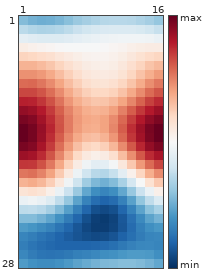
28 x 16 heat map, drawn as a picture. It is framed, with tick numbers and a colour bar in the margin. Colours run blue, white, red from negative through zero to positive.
Average level on the scale: 50%. Ninth with the lowest average: bottom middle. Lone odd cells: none. Roughest part: middle right. Calmest part: top middle.
